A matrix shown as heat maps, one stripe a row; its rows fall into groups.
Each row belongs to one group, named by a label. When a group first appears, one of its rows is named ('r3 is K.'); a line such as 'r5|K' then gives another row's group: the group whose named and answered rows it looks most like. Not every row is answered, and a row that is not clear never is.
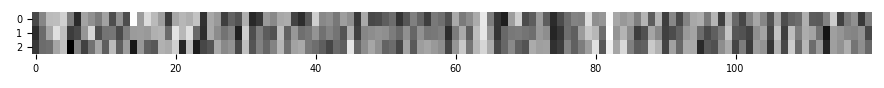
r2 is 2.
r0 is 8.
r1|2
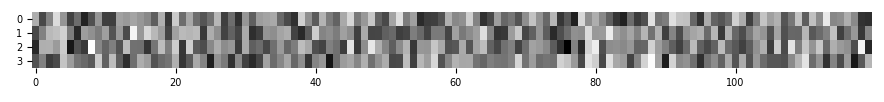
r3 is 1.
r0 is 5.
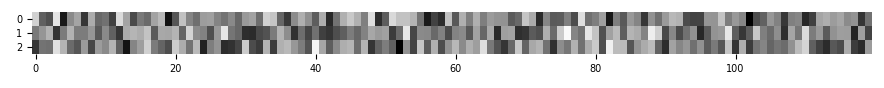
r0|5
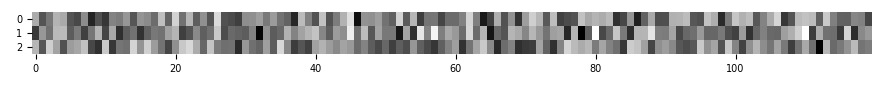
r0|5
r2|8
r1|1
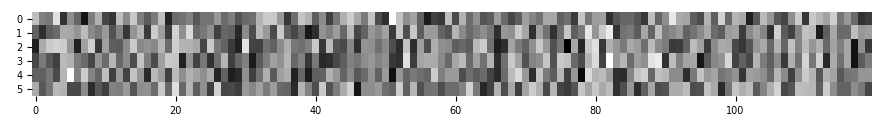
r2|2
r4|8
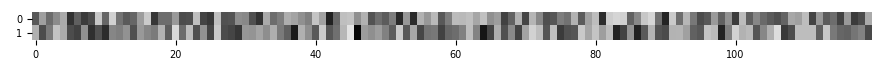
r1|5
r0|1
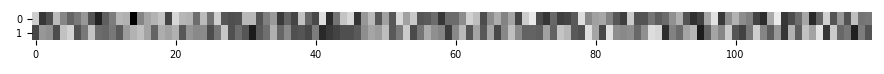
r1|2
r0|5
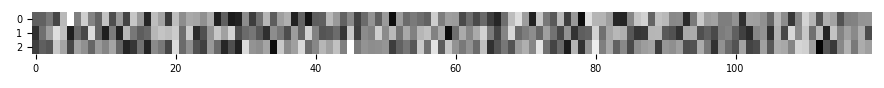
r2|1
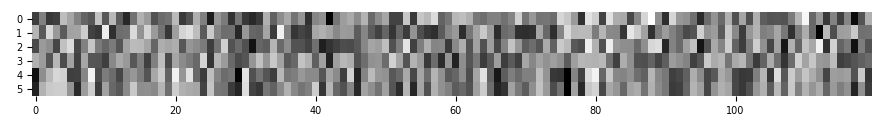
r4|2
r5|2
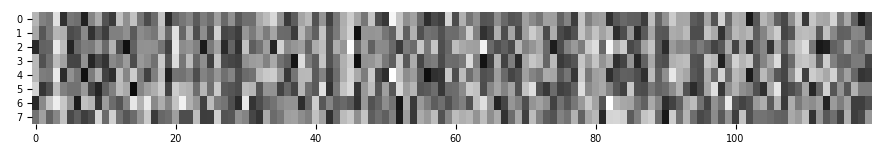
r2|1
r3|5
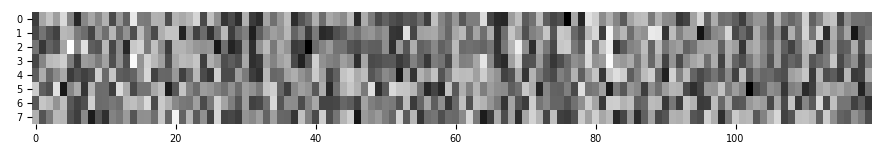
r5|5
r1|2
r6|2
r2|8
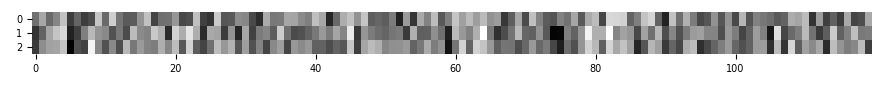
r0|1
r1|8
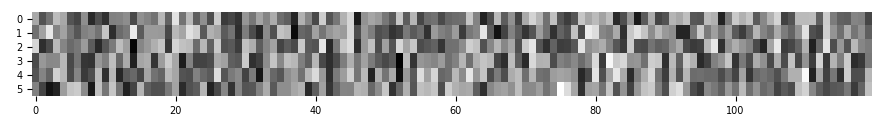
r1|8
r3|2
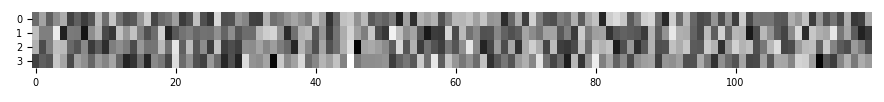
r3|1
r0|1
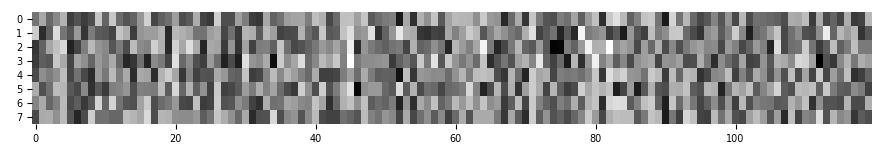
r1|5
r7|2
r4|2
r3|1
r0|1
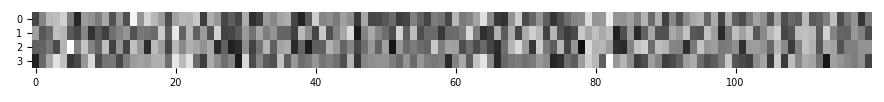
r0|8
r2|8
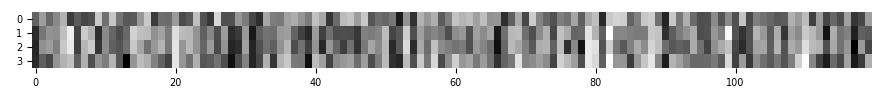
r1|2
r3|1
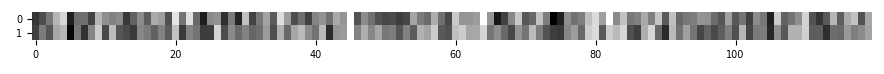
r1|1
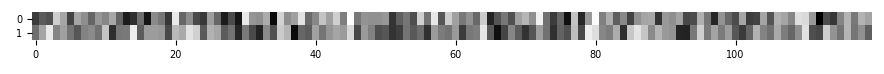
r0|1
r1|8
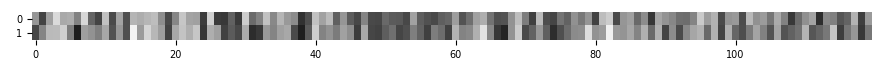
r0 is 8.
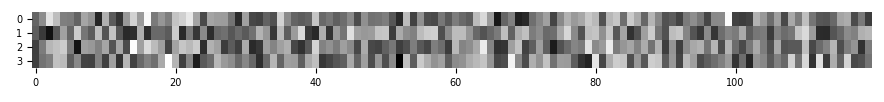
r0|2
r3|2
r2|8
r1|1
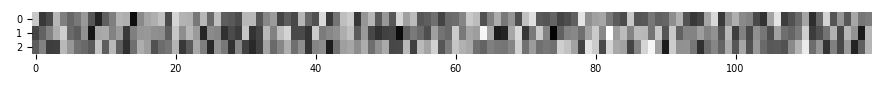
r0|5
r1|8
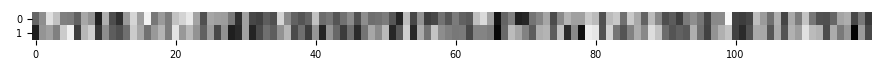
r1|2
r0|2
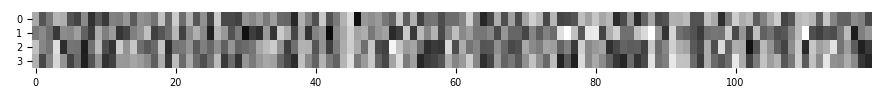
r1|1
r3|5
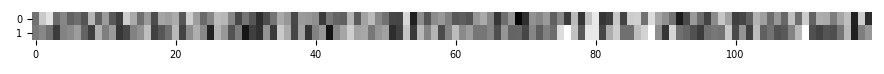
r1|1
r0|2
